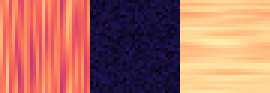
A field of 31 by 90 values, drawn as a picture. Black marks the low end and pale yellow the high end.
The table splits into one row of 3 panels. Panel 1,1: high, streaked downward. Panel 1,2: very low, fine-grained, faint in contrast. Panel 1,3: very high, streaked across, faint in contrast.
